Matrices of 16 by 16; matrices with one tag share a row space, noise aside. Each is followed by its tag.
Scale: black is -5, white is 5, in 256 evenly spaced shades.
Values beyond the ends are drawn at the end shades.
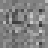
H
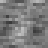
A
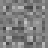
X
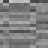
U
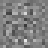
X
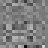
X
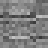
U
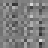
H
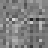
H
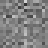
X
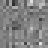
H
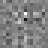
X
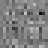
H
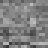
U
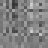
H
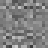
X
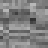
U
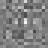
X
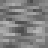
A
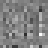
H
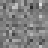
H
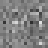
H
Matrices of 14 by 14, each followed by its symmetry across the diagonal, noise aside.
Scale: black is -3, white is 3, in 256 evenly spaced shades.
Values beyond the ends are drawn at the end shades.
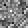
symmetric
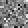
antisymmetric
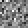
neither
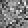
neither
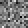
neither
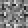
antisymmetric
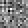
antisymmetric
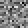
neither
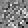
symmetric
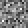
neither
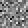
neither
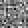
antisymmetric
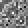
symmetric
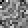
symmetric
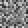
antisymmetric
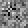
symmetric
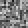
antisymmetric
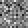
antisymmetric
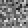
neither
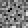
symmetric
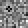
symmetric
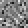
symmetric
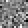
antisymmetric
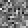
symmetric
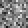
neither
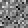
symmetric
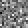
neither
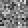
antisymmetric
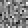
neither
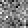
antisymmetric
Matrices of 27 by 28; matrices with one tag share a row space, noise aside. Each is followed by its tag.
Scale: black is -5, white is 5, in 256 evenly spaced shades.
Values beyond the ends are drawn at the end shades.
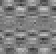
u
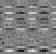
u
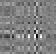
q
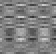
u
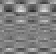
u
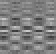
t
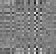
q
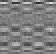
t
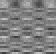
t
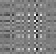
q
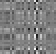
q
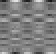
t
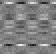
u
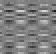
u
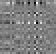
q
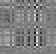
q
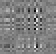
q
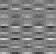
t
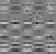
t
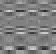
u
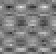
u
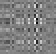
q
